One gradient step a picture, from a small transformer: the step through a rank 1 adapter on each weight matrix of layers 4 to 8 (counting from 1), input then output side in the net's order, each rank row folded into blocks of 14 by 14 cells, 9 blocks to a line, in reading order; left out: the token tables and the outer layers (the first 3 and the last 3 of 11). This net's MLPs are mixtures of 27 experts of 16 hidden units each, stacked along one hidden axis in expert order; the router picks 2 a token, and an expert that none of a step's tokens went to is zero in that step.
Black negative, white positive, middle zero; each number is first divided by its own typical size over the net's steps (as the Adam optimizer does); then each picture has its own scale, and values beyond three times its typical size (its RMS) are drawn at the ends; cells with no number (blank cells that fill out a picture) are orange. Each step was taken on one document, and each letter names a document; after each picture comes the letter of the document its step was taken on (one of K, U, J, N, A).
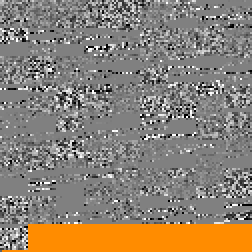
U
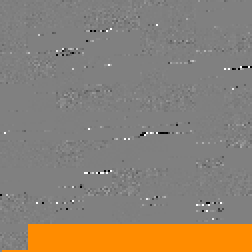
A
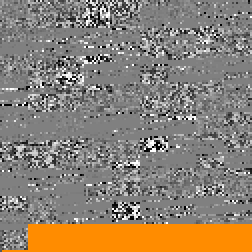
U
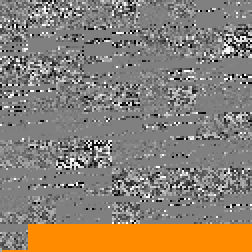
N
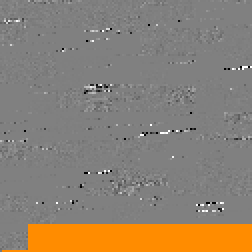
A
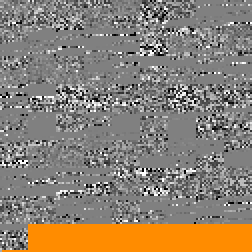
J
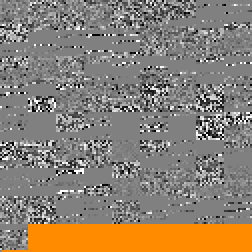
J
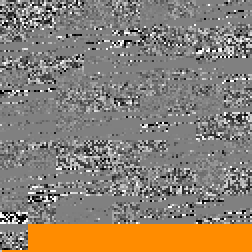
N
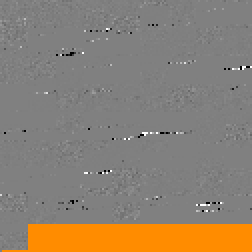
A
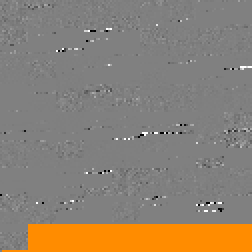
A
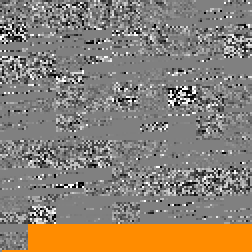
N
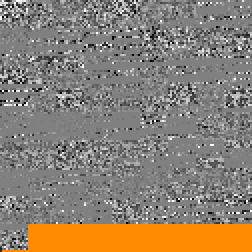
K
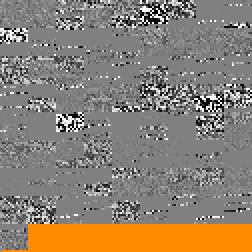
J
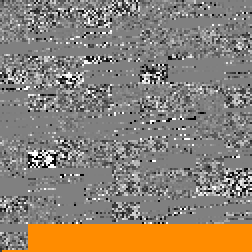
U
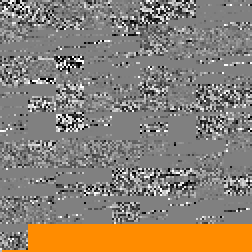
J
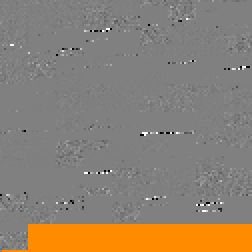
A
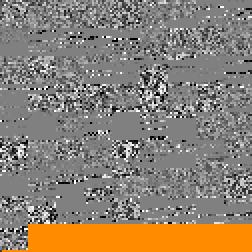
U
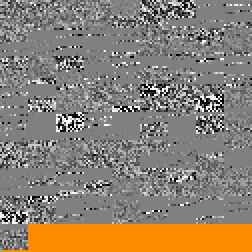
J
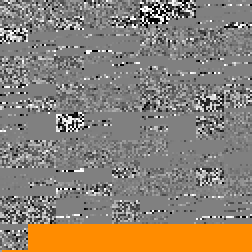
J
